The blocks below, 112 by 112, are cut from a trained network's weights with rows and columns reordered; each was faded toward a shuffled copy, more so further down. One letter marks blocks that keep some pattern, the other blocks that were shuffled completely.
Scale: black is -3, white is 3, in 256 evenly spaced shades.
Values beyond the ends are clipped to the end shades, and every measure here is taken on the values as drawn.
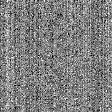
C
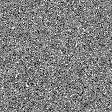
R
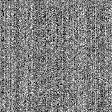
C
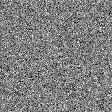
R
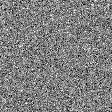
R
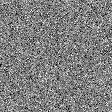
R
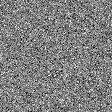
R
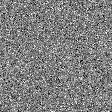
R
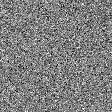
R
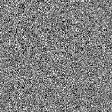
C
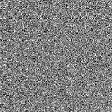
C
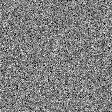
R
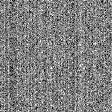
C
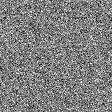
R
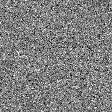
R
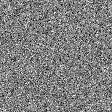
R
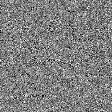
C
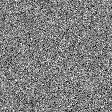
R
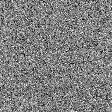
R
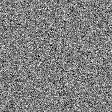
R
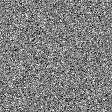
R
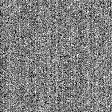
C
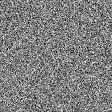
R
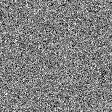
R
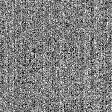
C
